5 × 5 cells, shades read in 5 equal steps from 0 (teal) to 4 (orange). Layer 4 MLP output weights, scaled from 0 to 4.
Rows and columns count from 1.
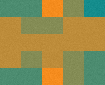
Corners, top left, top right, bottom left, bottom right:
1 0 1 1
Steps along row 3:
same same same same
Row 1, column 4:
2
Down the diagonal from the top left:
1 2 3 2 1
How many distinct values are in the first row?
4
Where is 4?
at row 1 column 3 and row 5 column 3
